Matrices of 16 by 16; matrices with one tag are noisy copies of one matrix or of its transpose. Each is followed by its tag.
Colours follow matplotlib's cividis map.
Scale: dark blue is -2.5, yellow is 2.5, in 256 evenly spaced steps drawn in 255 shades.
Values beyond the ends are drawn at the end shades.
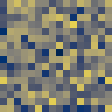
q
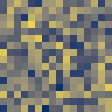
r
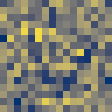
r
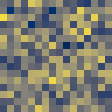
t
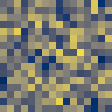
t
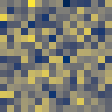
t
